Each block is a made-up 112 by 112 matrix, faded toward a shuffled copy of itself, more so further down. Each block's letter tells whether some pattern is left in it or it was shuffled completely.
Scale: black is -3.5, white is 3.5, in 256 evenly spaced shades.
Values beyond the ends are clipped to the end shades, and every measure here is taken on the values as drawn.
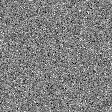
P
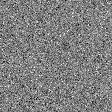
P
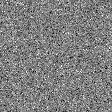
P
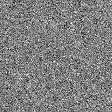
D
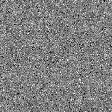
D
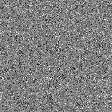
D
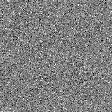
D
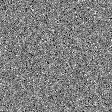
P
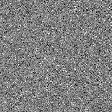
D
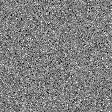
P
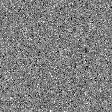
D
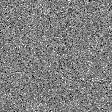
D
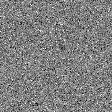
D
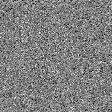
D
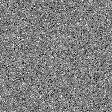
D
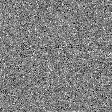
D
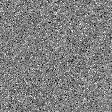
D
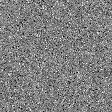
P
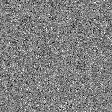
D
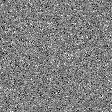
P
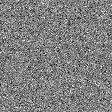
D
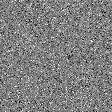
P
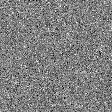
P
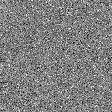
D
